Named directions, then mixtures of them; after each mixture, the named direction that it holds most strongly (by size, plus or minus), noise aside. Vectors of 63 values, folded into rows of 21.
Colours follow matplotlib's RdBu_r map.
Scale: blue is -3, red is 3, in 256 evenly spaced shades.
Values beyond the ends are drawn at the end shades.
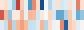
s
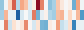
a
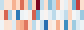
a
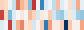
s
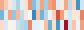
s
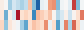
a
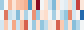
a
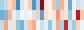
s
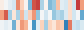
s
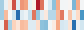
a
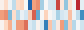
s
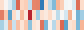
s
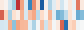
s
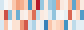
a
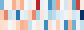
a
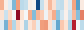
a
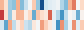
a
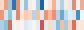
a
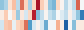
a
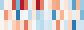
a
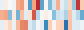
s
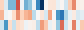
a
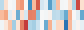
s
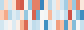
s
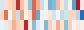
s
